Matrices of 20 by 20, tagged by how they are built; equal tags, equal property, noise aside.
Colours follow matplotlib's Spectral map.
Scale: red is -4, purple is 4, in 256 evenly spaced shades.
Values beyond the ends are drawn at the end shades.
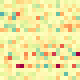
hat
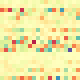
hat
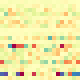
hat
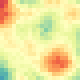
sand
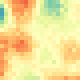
sand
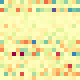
hat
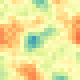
sand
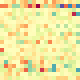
hat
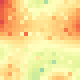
sand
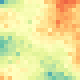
sand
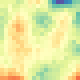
sand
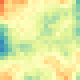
sand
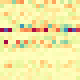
hat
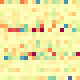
hat
